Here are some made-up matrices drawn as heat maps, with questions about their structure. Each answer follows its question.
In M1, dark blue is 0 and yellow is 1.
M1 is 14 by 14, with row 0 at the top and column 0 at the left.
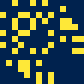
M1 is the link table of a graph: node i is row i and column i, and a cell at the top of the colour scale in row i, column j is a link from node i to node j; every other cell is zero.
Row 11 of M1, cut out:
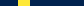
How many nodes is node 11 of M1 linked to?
2
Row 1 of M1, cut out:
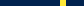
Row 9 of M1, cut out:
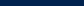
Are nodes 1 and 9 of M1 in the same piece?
no
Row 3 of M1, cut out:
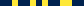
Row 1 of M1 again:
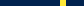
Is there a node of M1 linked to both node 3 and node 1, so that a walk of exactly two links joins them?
yes
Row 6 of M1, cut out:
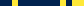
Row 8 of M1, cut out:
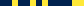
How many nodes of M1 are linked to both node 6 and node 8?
3
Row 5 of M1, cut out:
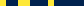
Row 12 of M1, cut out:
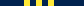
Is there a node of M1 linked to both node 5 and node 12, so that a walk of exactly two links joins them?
yes
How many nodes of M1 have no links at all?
1
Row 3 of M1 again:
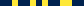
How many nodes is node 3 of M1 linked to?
5
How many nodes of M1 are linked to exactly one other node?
1
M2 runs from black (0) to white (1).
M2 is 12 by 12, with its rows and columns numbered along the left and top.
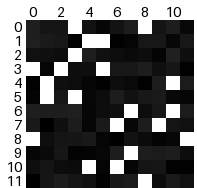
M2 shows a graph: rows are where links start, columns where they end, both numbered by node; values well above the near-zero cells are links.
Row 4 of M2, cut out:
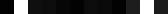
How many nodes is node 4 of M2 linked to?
2
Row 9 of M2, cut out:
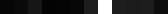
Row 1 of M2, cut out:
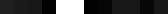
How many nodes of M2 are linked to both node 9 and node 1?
0
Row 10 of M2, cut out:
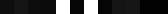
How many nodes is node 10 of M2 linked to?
2
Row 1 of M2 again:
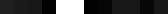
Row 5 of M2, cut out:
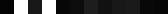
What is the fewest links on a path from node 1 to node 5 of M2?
1
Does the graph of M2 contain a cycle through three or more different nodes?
no
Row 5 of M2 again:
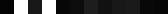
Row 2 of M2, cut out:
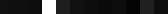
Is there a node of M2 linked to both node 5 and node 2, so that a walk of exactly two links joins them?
yes
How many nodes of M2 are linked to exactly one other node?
3
